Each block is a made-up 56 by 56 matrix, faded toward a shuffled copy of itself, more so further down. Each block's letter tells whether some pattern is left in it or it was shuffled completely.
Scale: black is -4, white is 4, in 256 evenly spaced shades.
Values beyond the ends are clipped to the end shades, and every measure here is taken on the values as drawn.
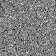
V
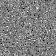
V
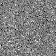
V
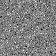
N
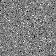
N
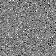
V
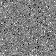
N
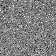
N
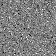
N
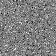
N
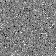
V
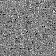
V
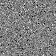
N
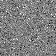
N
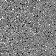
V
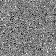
N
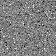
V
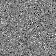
N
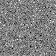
V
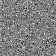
N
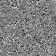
N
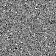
N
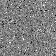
N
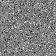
V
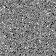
N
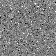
N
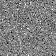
N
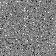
N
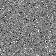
N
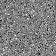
N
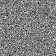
N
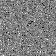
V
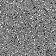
V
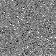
V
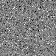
N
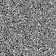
V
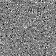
V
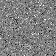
V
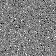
N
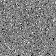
N
